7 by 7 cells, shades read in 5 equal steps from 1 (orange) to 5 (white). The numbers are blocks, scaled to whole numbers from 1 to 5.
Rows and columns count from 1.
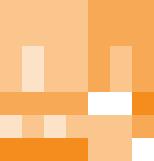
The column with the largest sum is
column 6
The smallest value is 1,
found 5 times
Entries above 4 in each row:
0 0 0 0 2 0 1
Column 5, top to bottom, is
2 2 2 2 5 3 3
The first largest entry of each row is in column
1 1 2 2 5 1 7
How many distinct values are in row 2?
2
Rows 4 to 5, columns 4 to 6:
3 2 3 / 2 5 5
